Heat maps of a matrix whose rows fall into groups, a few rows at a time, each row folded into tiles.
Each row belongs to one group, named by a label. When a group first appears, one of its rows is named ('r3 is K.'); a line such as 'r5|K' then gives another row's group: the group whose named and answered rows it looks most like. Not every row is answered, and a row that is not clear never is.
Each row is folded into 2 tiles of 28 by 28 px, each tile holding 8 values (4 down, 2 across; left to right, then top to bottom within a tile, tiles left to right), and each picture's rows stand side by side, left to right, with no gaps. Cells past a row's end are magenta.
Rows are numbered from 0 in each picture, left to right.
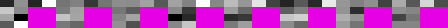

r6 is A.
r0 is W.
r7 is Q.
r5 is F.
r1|F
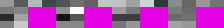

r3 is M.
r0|Q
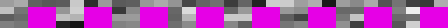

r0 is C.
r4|F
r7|W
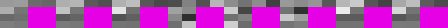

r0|C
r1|C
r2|C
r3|W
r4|A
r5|A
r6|C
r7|C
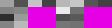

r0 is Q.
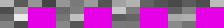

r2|C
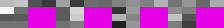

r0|C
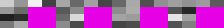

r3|A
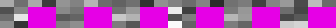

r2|F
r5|M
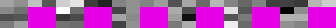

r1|C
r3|W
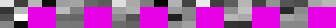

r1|C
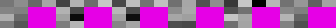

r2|W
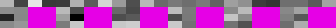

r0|Q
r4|F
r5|W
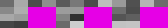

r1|W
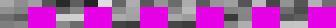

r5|M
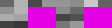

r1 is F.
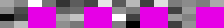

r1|F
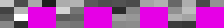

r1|C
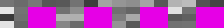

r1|F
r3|C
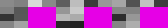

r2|Q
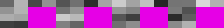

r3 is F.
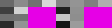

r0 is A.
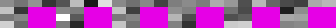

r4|M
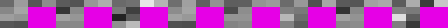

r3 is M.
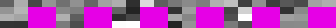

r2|M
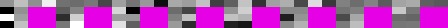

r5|Q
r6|Q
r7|C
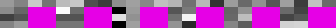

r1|C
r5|M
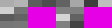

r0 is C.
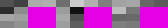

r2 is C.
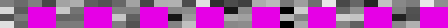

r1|C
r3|Q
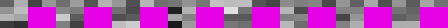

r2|M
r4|C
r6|Q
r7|M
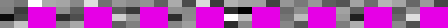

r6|W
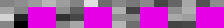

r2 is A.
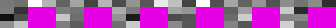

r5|A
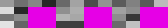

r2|W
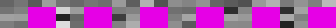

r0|F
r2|Q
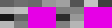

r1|Q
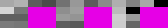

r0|C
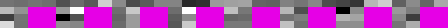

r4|C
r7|W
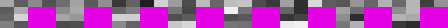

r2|F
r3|M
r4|C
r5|M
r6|W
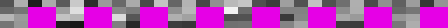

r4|C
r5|Q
